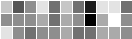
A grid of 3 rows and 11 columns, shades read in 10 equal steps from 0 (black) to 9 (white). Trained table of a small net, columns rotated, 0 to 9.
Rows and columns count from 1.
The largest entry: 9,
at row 2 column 10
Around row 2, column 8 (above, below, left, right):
1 4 5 6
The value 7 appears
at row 1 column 1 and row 1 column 6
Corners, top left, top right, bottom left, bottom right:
7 4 8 5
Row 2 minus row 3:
-3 0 1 1 -1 0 1 -4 0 3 0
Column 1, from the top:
7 5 8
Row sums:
59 56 58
